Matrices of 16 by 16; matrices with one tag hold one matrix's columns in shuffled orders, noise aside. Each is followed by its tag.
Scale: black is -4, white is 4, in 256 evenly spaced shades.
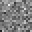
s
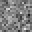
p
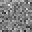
s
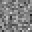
p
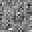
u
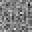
u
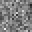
u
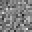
p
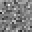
s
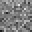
s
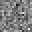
u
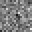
p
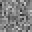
u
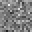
s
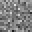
s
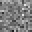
s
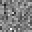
u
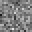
p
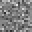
s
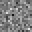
p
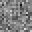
u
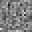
u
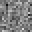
u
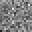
s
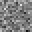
s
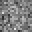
p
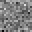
s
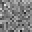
s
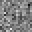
u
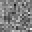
u
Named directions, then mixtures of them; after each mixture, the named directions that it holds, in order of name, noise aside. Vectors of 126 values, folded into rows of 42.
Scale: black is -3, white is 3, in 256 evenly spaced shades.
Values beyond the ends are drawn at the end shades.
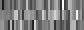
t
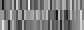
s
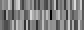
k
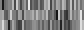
s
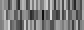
k, t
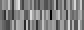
k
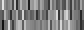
s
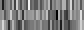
s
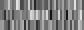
k, s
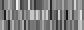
k, s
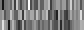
s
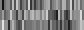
s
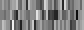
s, t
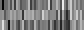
s, t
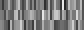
k, t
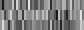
s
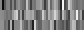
t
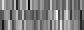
s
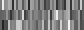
k, s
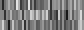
k, s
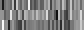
s
